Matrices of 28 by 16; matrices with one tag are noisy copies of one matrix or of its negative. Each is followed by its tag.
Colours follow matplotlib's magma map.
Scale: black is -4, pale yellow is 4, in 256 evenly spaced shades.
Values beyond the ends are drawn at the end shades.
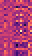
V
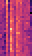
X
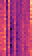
X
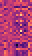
V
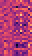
V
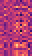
V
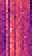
X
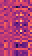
V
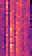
X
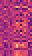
V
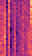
X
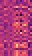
V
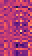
V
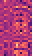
V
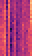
X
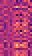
V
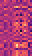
V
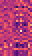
V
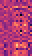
V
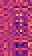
V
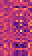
V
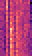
X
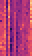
X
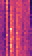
X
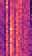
X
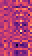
V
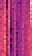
X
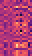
V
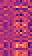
V
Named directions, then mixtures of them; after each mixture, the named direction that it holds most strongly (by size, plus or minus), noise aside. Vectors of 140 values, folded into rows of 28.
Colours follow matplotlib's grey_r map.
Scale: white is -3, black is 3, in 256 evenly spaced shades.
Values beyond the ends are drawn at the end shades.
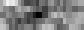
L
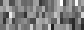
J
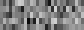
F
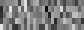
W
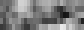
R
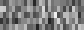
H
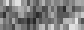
L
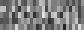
H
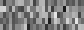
H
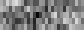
L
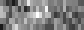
L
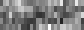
R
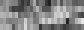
R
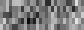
F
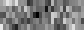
L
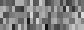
F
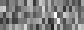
H
